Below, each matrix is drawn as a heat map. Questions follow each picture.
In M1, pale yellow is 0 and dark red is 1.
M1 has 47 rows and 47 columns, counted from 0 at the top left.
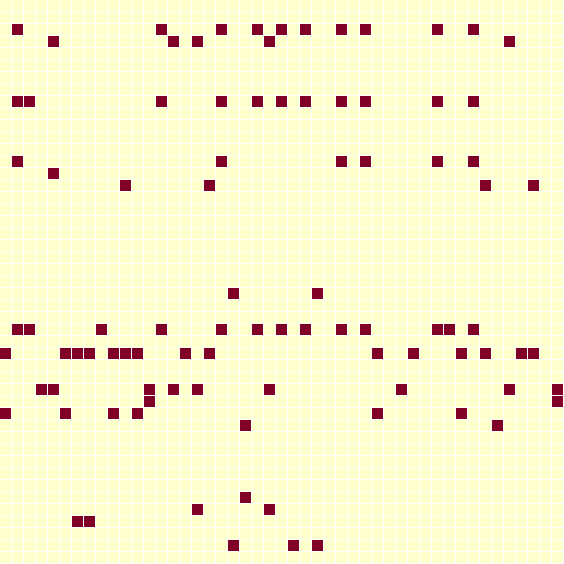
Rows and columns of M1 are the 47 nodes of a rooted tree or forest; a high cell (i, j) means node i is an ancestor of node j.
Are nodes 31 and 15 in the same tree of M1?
yes
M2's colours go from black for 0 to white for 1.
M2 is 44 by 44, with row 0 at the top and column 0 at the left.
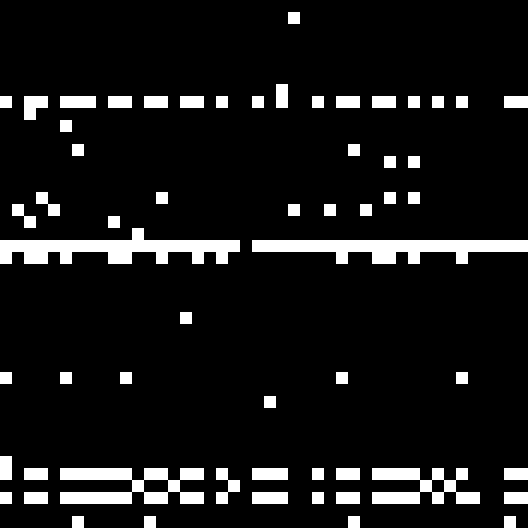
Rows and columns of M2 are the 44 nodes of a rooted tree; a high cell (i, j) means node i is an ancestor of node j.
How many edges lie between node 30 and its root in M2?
2
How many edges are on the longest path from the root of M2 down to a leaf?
7
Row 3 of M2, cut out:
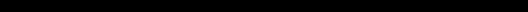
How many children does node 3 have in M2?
0
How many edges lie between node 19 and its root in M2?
2
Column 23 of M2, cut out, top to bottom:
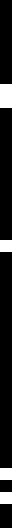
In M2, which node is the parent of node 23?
7
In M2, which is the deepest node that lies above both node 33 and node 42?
39
